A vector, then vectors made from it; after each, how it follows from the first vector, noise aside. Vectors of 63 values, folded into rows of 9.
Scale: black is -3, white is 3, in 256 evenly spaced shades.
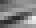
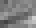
shrunk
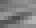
shrunk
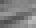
shrunk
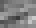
shrunk
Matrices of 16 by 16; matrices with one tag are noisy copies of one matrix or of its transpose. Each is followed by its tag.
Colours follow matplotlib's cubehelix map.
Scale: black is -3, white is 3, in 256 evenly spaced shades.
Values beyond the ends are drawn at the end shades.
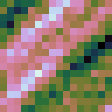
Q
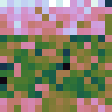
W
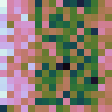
W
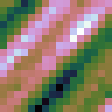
Q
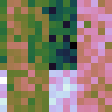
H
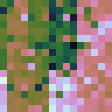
H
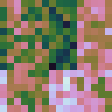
H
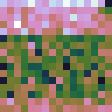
W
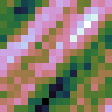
Q
